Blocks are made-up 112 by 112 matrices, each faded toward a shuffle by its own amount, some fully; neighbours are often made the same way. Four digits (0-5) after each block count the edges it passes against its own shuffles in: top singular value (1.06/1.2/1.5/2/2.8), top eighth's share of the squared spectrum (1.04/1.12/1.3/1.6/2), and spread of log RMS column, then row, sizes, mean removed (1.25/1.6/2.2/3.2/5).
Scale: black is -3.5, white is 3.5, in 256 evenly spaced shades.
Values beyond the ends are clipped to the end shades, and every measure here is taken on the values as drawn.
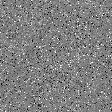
3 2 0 0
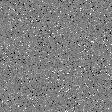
0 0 0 0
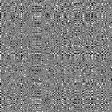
5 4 3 3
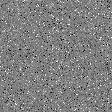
2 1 0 0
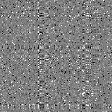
5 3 2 2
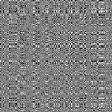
5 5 4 4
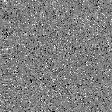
3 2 1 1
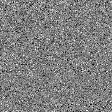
1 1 0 2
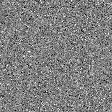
0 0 0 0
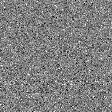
1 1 0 2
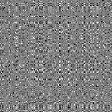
5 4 3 3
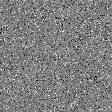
0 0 0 0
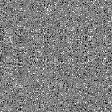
4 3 2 2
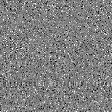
4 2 1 1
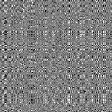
5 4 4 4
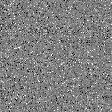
3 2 0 0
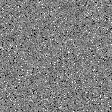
3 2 0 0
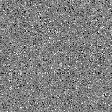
4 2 1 1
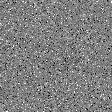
2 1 0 0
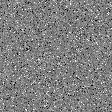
0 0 0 0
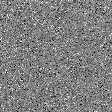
2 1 0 0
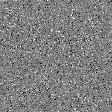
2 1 0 0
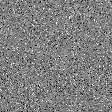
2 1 0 0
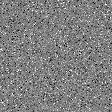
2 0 0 0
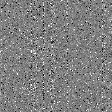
2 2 3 0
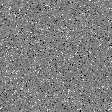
0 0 0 0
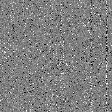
2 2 2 0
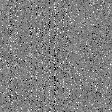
2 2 3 0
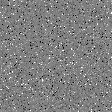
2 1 0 0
